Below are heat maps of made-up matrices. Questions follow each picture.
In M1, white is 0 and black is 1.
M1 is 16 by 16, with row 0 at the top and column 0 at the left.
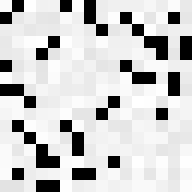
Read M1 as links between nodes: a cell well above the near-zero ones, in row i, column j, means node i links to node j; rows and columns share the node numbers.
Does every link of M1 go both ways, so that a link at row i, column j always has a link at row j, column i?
yes
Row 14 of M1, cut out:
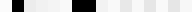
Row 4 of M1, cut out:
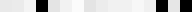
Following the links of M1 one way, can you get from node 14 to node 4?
yes
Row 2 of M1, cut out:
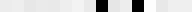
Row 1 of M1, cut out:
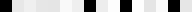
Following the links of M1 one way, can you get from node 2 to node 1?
yes
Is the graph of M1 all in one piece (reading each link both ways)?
yes
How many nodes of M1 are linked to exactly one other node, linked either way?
0
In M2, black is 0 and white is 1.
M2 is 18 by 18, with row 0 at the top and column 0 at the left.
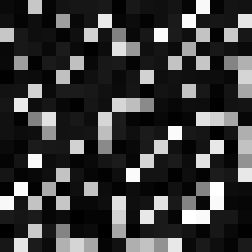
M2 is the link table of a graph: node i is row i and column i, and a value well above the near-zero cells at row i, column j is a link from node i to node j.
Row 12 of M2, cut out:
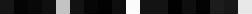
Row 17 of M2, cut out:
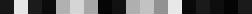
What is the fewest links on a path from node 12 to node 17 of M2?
1
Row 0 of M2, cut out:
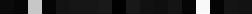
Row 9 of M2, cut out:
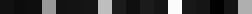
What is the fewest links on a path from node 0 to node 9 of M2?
4
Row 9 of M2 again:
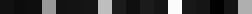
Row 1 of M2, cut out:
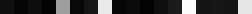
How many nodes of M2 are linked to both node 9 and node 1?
2
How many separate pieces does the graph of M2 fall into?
1
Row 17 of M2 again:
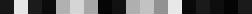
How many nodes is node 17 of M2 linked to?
8
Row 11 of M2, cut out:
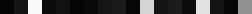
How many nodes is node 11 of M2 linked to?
4
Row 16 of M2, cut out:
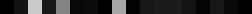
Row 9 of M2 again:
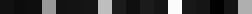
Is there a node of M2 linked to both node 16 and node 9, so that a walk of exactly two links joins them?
no
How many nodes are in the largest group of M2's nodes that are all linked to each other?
3
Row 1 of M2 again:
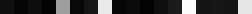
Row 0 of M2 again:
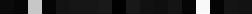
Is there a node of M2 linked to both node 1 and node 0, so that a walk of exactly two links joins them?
no
